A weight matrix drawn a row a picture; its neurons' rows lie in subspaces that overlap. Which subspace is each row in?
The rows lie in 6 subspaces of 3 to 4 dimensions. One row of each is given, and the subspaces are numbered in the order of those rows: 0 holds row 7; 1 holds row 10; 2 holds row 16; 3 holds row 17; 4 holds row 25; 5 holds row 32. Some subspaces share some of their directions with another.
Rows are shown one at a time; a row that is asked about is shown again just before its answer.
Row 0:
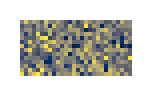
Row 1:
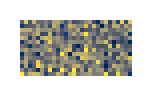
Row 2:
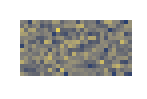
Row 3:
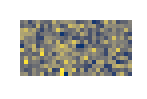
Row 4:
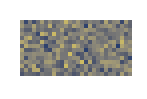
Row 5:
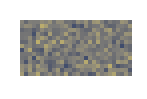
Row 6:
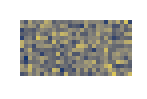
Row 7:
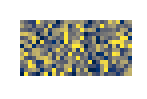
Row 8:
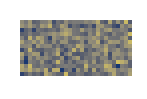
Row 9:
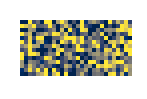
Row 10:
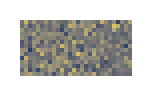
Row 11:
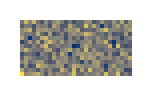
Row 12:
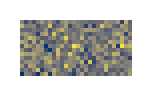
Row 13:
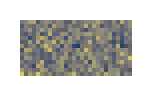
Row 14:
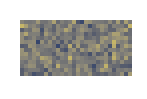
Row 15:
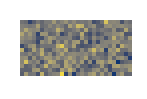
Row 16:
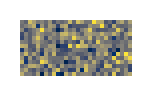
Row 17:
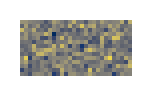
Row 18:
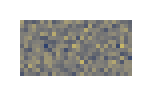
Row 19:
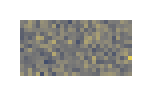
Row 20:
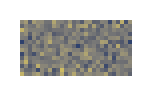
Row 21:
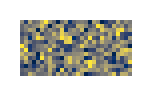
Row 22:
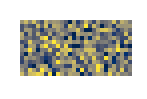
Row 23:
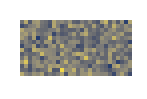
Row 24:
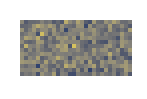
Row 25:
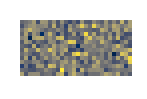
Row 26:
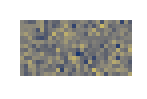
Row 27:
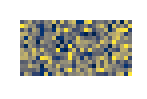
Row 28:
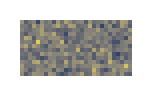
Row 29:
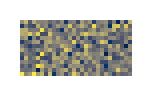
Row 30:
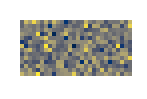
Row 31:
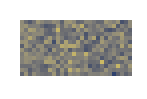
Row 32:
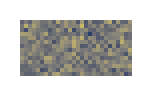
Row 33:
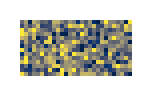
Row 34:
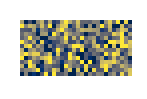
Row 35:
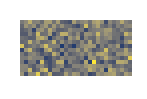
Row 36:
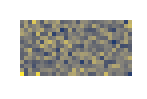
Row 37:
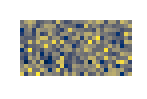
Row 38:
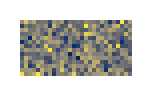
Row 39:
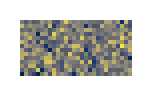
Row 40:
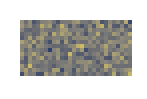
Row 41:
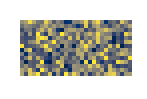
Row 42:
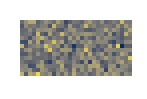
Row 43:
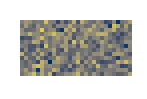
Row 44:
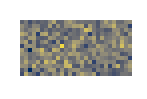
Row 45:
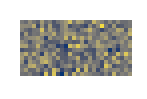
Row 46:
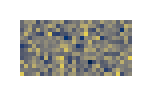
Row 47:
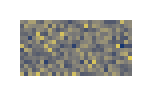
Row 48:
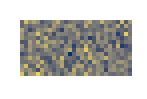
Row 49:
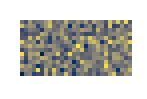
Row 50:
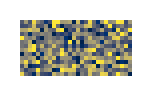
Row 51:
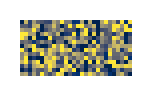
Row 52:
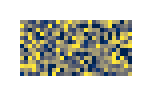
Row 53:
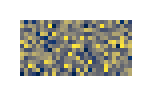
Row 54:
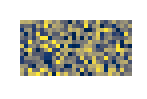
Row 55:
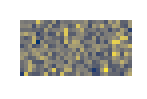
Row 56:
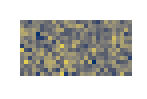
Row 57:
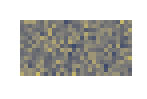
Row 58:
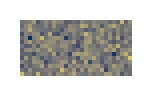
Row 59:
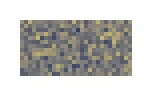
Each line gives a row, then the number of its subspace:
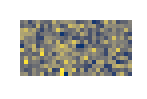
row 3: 2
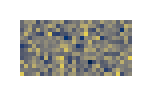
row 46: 4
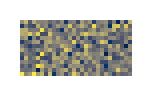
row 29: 1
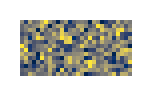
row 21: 4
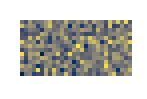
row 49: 1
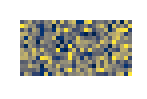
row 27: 0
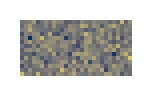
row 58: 4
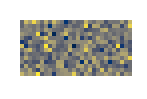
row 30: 0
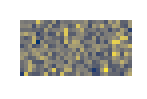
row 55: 0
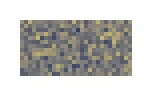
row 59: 3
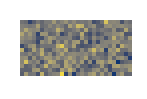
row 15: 2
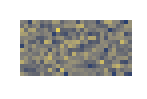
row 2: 5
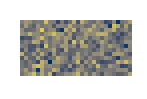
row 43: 1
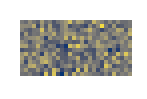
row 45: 2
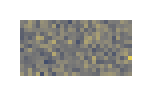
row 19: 4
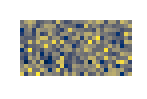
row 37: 4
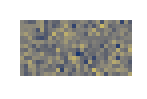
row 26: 1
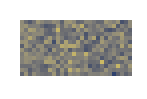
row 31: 5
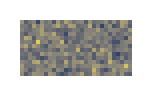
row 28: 0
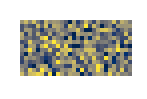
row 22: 2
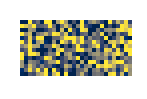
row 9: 5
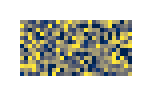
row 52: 4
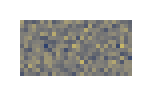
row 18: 0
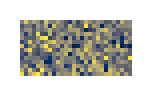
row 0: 2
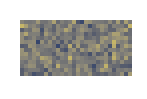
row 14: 0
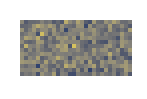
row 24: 0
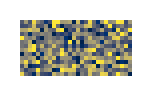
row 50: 1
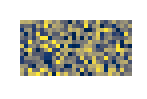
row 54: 2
